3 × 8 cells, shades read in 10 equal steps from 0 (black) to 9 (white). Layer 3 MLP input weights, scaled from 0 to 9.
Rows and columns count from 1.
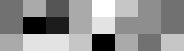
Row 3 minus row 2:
2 8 7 1 -8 1 -1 3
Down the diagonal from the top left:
4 0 8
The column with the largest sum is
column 4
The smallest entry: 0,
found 2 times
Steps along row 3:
up same down down up down up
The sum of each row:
44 33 46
